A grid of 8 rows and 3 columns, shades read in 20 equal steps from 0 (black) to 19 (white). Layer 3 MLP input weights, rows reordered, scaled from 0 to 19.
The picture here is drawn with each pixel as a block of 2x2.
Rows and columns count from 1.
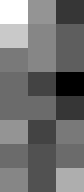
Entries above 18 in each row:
1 0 0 0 0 0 0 0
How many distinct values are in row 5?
2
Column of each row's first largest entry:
1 1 2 1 1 1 1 3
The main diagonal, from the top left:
19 10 7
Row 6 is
11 5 9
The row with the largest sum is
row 1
